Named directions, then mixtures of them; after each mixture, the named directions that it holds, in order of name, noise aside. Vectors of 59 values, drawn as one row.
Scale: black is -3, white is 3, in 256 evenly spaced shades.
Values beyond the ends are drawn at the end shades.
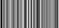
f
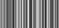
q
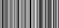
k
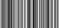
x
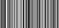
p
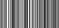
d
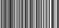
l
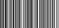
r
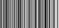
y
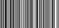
l, r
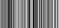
x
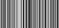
p, q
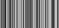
l, p, r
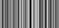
k, q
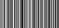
r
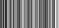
r, y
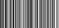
r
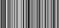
p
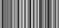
k, x
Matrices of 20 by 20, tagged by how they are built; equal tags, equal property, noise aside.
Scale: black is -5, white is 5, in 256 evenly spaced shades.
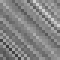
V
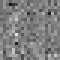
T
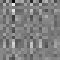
T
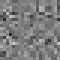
T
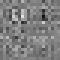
T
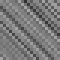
V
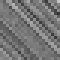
V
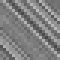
V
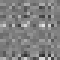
T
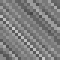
V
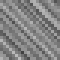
V
